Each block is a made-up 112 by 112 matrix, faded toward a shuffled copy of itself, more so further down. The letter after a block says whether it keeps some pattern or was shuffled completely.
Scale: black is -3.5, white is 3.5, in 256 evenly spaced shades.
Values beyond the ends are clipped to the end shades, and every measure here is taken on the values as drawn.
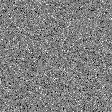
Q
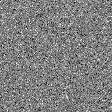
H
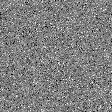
Q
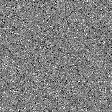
H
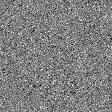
Q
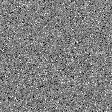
H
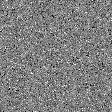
Q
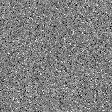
H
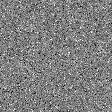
Q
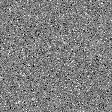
Q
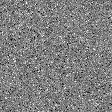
Q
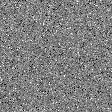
Q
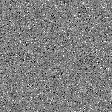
H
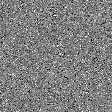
H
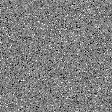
H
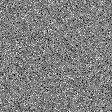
Q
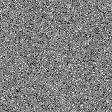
Q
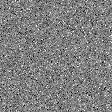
H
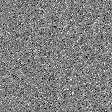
H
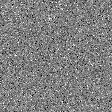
Q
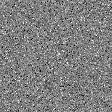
H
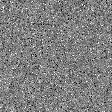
Q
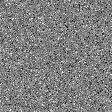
Q
